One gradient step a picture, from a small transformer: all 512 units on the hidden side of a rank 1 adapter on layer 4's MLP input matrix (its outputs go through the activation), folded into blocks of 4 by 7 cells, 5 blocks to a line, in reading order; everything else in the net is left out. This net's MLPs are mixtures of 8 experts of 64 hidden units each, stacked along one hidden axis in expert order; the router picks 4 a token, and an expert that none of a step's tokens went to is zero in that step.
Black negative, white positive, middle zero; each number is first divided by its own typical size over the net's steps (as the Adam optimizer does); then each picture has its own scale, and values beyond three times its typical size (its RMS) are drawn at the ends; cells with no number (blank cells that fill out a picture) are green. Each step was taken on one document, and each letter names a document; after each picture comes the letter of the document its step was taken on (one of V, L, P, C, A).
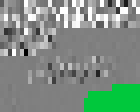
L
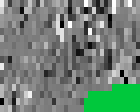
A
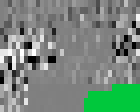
A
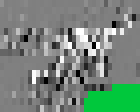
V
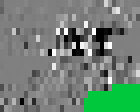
V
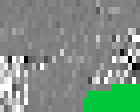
A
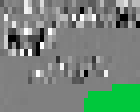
L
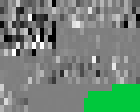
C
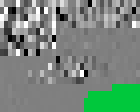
L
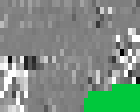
A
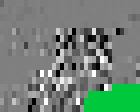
V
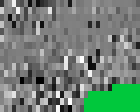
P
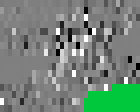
V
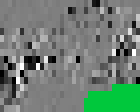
A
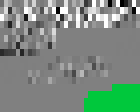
L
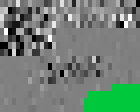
L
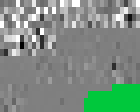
C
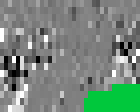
A
